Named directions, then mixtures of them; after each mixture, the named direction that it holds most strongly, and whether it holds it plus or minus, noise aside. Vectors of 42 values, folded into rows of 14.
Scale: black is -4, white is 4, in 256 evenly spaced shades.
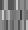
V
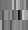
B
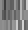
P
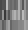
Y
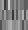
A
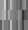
P, minus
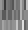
P, plus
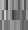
Y, minus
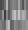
Y, plus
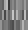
A, minus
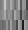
P, minus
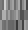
P, minus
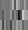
B, plus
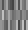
V, plus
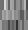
P, minus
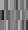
V, minus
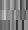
P, minus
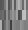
B, plus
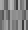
V, minus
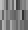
Y, minus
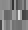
B, minus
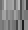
P, minus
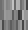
B, plus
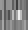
B, minus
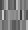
V, plus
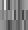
A, minus
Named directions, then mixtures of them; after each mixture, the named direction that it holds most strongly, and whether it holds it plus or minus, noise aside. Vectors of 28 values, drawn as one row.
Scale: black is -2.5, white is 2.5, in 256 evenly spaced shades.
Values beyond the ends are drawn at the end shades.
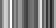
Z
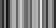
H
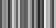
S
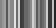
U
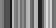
Z, minus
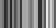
Z, minus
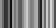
Z, minus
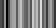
H, plus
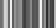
Z, plus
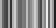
Z, minus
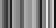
Z, minus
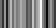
H, plus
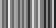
S, minus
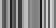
Z, minus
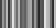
S, plus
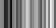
Z, minus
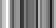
H, minus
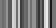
S, plus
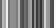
S, plus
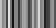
S, minus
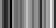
Z, minus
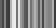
H, plus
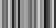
S, minus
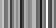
U, plus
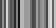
U, minus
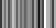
S, plus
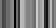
U, minus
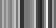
U, plus
